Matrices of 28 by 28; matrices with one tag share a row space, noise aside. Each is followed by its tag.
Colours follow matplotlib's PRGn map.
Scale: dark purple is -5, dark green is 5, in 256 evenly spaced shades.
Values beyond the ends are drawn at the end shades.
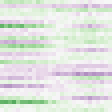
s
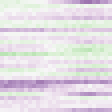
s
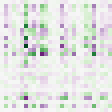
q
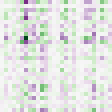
q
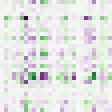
q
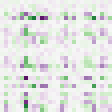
q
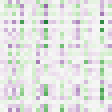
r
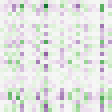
r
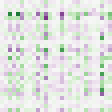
r
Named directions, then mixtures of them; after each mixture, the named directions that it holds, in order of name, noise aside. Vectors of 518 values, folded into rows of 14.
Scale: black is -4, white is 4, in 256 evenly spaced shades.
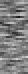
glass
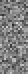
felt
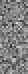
felt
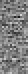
felt, glass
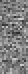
felt, glass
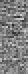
felt, glass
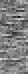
felt, glass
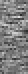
felt, glass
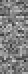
felt, glass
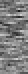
glass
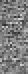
felt, glass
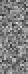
felt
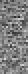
felt, glass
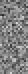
felt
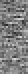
felt, glass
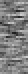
glass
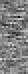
felt, glass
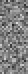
felt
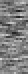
glass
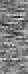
felt, glass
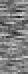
glass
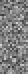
felt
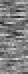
glass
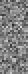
felt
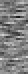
glass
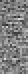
felt, glass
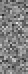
felt
